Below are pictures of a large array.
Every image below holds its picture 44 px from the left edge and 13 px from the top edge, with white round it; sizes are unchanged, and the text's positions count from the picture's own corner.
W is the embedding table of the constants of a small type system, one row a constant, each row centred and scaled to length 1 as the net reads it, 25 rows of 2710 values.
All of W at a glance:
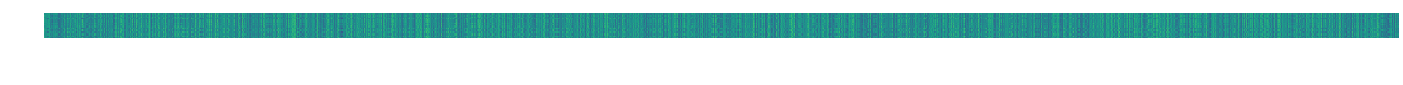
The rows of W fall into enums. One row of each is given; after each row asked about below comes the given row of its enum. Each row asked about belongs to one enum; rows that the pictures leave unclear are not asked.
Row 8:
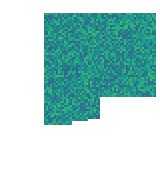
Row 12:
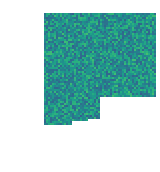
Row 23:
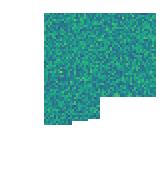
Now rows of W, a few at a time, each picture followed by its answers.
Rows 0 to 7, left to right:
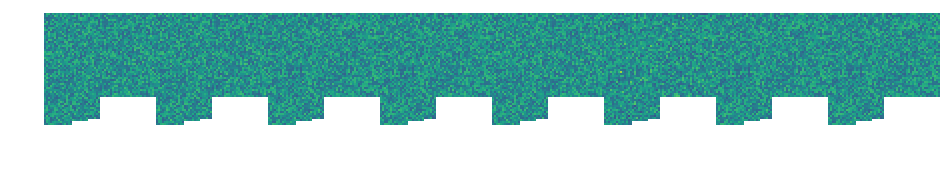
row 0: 12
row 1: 12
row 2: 8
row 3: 8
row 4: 12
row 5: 23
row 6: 8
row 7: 8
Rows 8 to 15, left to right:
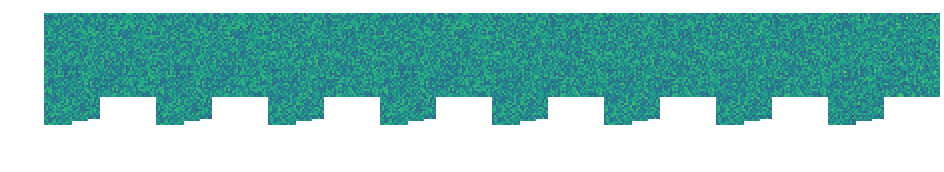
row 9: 8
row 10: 12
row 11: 8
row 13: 12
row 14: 12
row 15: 23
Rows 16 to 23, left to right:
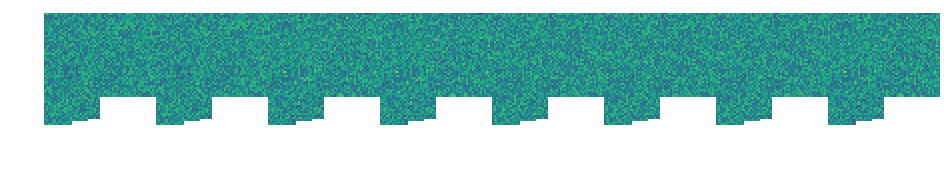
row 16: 8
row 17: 8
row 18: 23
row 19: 23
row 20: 12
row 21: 12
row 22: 12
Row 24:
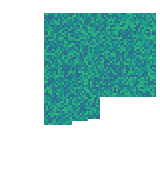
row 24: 8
